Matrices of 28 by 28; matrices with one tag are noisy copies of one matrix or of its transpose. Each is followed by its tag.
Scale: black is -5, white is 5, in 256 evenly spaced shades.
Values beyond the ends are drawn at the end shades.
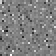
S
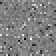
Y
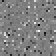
Y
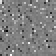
S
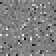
Y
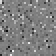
S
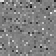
S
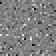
Y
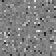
Y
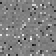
Y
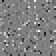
Y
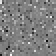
S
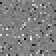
Y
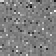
S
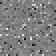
Y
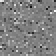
S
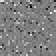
S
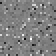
Y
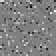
S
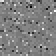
S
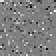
S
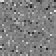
S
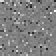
S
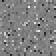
Y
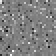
S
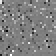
S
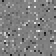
Y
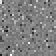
S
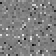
Y
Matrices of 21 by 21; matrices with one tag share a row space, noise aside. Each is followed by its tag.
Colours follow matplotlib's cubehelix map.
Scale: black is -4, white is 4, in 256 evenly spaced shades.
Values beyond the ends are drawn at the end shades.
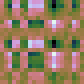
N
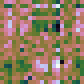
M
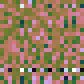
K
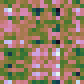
M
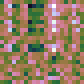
N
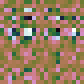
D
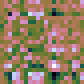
N
